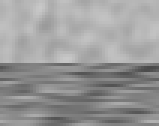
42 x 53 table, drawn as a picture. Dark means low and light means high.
The table splits into 2 rows of 1 panel. Panel 1,1: high, blotchy, faint in contrast. Panel 2,1: middling, streaked across.
